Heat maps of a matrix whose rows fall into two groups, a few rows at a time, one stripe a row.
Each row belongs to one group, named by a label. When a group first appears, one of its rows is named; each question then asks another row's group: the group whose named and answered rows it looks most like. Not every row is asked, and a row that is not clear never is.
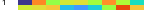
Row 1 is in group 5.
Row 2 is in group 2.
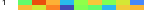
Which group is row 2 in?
2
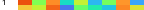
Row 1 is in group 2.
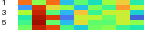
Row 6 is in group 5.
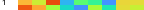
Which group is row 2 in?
2
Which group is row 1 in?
2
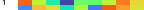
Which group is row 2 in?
5
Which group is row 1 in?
2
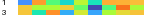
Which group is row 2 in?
2
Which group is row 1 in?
5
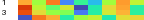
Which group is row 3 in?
2
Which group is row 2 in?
2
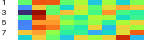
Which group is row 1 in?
5
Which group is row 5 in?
5
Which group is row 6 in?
5
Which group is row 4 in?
5
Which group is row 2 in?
5
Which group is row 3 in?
5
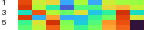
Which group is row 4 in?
2
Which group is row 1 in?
2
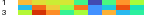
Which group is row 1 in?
2
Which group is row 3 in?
5
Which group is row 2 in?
5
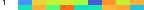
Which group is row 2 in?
5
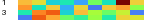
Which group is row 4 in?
5
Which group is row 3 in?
5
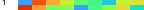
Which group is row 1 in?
5
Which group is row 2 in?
2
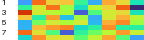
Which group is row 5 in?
5
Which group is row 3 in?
2
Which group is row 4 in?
2
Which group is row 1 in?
5
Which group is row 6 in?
5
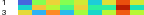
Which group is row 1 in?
5
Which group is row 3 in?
2
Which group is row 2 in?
5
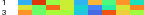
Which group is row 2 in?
2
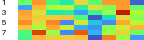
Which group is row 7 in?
5
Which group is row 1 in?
5
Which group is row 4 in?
2
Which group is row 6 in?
2
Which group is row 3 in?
2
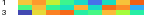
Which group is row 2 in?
5
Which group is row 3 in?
5
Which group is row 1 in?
2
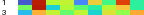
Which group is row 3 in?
5
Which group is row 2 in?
5
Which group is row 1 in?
5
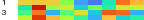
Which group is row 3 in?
5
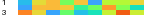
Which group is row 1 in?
5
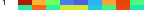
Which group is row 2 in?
5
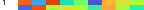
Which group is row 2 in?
5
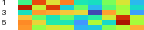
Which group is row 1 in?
5
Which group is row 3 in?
5
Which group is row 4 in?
2
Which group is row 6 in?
2
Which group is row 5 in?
2
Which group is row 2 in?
2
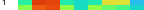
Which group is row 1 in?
5
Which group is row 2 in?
5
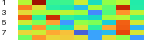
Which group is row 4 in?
2
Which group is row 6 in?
5
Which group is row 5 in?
2
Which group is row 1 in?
5
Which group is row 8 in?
5
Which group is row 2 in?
2
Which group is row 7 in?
2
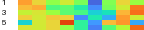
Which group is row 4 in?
2
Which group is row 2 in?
2
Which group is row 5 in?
5
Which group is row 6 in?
2
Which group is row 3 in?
2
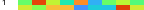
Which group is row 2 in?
2
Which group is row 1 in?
5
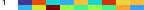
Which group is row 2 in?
5
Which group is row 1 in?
5
